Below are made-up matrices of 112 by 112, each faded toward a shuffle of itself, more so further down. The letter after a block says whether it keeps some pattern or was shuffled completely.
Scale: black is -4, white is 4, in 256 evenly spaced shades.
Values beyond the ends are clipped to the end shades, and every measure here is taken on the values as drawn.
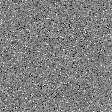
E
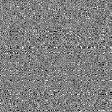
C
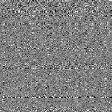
C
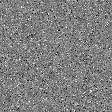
E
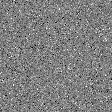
E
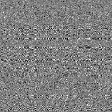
C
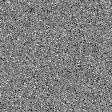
E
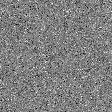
E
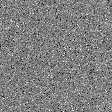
E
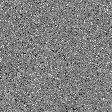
E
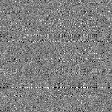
C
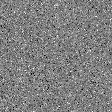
E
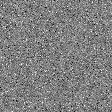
E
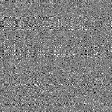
C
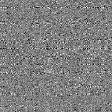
C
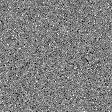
E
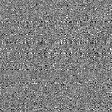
C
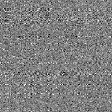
C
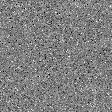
E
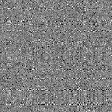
C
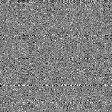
C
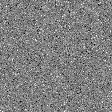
E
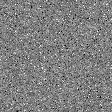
E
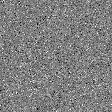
E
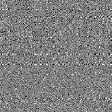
C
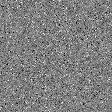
E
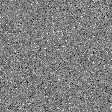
E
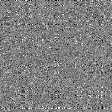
C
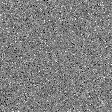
E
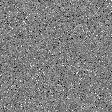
E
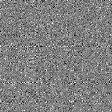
C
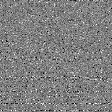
C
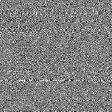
C
